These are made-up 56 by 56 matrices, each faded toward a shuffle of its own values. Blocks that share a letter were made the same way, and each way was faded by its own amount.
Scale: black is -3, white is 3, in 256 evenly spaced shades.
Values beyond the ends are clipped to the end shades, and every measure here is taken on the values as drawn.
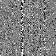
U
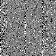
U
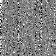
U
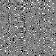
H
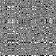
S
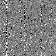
U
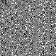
U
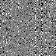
U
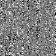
U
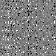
H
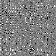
H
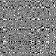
S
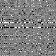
S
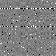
S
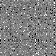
H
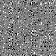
H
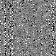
U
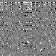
S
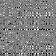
S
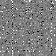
H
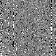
U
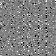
H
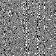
U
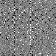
H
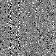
U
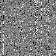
U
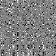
H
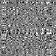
S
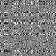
S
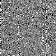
U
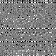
S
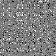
H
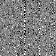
U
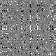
H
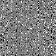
U
